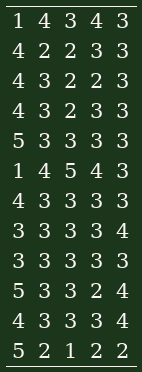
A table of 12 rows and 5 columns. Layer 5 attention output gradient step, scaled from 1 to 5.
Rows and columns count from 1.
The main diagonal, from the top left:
1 2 2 3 3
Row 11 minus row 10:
-1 0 0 1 0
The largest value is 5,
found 4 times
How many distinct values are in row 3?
3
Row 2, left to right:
4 2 2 3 3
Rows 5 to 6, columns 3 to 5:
3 3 3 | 5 4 3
